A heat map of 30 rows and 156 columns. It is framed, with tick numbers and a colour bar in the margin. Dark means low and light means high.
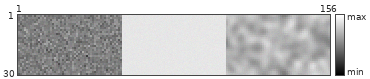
It is made of 1 by 3 panels. Panel 1,1: middling, fine-grained. Panel 1,2: very high, flat. Panel 1,3: high, blotchy.
